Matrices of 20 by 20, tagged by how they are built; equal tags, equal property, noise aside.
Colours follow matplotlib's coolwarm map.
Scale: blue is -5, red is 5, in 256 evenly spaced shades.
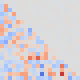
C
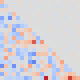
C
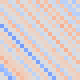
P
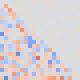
C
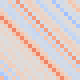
P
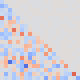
C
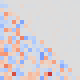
C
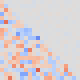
C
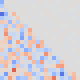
C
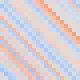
P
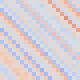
P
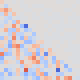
C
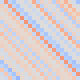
P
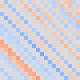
P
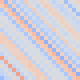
P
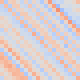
P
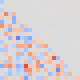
C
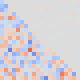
C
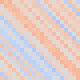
P
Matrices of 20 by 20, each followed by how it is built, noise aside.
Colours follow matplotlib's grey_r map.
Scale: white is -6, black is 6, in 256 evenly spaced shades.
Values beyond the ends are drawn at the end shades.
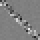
banded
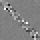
banded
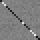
diagonal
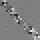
banded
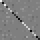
diagonal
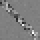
banded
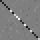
diagonal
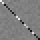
diagonal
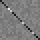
diagonal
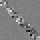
banded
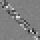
banded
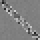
banded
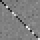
diagonal
